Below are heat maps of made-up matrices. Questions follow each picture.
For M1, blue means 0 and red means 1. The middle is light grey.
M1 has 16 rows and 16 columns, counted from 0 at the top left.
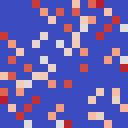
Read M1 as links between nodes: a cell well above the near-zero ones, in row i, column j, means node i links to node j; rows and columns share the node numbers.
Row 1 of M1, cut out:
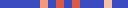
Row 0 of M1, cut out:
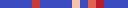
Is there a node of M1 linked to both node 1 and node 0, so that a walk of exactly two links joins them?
yes
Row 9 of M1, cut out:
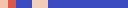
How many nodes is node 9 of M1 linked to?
4
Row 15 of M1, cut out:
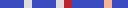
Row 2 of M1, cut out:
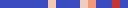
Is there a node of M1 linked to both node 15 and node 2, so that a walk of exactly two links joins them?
no
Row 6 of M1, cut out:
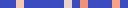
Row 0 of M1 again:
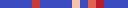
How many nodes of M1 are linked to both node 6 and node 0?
0
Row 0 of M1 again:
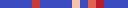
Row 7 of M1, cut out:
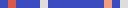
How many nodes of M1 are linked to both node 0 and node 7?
0
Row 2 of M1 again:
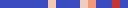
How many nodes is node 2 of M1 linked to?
4
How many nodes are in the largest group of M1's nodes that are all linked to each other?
3
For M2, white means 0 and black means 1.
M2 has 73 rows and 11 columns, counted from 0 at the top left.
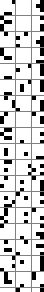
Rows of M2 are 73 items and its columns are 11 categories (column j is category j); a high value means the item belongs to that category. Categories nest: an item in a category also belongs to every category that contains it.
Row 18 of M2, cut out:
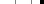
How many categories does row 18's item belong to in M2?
1
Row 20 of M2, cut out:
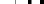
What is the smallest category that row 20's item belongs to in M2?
7
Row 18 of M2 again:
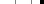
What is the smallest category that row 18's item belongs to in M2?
10
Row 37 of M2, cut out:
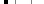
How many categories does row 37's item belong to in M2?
1
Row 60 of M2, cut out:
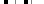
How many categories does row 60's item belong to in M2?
2
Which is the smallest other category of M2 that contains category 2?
1
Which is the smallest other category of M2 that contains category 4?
10
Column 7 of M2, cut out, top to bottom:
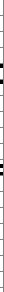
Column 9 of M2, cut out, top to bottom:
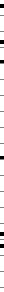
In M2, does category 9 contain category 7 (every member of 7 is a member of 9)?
no
